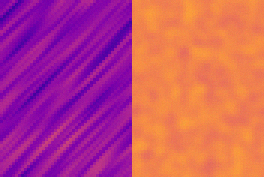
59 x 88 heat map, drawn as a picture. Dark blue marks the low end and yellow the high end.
The table splits into one row of 2 panels. Panel 1,1: low, slanting up to the right. Panel 1,2: high, blotchy, faint in contrast.
